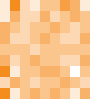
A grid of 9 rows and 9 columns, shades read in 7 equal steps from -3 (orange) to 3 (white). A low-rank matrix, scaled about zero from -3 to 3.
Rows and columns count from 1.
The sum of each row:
1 2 0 1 1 0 0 1 -2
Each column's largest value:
2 2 1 2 0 1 1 3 2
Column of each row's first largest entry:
1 1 3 2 4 2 8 1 2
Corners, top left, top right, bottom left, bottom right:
2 2 -3 -1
